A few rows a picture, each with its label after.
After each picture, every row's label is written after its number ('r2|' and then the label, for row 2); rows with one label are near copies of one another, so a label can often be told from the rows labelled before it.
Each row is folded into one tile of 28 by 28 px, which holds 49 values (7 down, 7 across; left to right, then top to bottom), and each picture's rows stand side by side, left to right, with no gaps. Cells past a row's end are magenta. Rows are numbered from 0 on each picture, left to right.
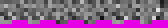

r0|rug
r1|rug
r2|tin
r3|tin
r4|rug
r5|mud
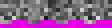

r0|rug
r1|mud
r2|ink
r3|rug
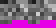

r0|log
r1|log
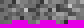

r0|ink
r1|ink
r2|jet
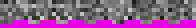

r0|log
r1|rug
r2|rug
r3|ink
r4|mud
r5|ink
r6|ink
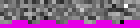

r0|rug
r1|tin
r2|log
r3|rug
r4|jet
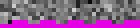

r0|jet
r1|rug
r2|mud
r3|log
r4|tin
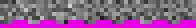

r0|log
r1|rug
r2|jet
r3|tin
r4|tin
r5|rug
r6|tin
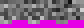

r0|rug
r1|rug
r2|ink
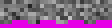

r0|tin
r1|jet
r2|rug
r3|tin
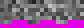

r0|ink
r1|log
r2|rug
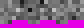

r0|mud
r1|ink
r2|tin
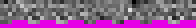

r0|log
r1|rug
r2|rug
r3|tin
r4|mud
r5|log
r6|rug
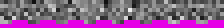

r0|rug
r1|log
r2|ink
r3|mud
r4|mud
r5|tin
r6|rug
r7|rug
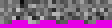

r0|mud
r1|rug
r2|tin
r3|tin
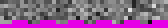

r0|rug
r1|tin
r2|ink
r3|tin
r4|mud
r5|jet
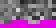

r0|mud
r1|rug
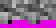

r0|jet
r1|jet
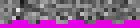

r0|mud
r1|jet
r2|rug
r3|tin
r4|ink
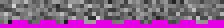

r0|jet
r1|tin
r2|jet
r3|rug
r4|ink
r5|tin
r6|log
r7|rug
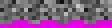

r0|ink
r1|ink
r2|log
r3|ink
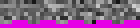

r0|rug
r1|log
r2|rug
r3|jet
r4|log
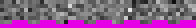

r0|ink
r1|ink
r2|jet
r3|tin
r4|mud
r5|log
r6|log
